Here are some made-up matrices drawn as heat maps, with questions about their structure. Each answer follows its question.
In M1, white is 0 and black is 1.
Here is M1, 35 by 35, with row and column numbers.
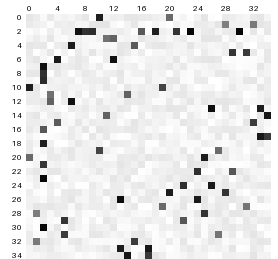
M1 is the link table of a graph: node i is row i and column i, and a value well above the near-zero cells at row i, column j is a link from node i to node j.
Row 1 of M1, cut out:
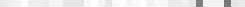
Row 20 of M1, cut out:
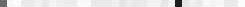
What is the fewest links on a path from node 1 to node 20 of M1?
3
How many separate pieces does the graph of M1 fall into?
2
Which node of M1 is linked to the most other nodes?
node 2
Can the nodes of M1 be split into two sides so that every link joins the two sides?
yes
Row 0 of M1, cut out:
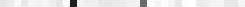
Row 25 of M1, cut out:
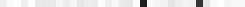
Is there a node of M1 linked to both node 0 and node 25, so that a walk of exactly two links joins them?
yes
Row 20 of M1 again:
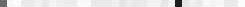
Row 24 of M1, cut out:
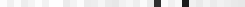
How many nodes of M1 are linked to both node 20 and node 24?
0
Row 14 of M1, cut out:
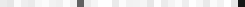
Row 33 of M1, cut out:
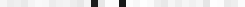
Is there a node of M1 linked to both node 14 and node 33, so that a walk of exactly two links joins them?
no
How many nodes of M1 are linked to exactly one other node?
8
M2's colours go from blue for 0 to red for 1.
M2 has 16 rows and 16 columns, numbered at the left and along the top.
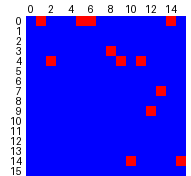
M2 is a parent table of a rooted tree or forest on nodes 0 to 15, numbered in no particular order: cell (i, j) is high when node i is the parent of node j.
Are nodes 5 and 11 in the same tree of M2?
no
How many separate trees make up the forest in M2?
4
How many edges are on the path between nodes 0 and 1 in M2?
1
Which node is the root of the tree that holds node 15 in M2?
0
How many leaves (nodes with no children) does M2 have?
10
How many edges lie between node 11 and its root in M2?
1
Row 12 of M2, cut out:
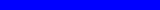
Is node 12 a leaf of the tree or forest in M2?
yes
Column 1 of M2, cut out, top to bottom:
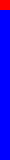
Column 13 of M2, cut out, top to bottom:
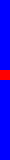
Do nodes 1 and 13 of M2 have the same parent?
no
